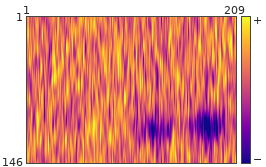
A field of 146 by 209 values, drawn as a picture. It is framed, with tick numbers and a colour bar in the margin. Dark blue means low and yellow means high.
There are two dips. Overall the values sit about 60% of the way up the scale. The ninth with the lowest average is the bottom right.
